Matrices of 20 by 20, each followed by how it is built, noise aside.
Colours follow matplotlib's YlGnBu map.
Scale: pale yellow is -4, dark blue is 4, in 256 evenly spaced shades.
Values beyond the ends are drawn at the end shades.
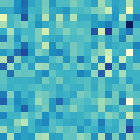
low rank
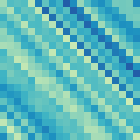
Toeplitz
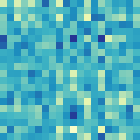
low rank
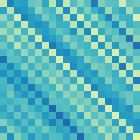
Toeplitz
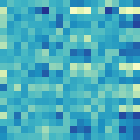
low rank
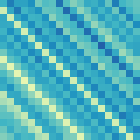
Toeplitz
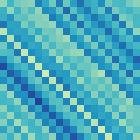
Toeplitz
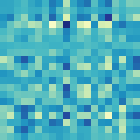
low rank
